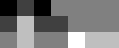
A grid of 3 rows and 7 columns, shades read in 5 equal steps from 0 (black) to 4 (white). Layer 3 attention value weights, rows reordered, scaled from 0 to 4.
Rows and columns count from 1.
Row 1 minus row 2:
-1 -2 -1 1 0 0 0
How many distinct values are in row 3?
3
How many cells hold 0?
2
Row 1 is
0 1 0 2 2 2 2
